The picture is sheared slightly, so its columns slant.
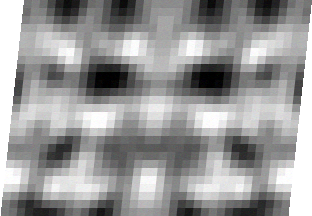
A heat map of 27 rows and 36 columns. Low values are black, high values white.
The left and right halves mirror each other. No seam splits the table. No overall slope runs across the table. Stripes running across repeat 3 times from top to bottom. There are no lone odd cells.
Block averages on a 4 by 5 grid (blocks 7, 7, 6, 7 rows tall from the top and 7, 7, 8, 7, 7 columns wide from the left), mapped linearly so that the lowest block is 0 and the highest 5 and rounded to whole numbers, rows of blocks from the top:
4 2 5 2 4
4 0 5 0 4
4 5 2 5 4
4 5 5 5 4
